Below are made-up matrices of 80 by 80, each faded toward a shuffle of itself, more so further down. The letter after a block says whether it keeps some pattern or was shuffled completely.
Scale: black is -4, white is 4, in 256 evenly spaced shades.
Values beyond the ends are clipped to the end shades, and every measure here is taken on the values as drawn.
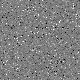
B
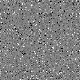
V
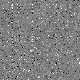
V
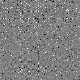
V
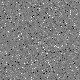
B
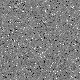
B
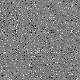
V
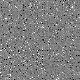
V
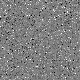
B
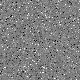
B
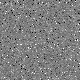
B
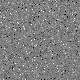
B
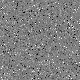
B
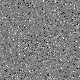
B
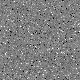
B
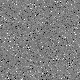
B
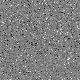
B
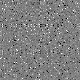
V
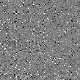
V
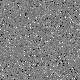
B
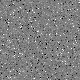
B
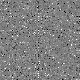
V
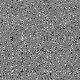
V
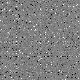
V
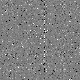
V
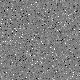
B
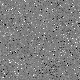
B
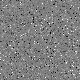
B
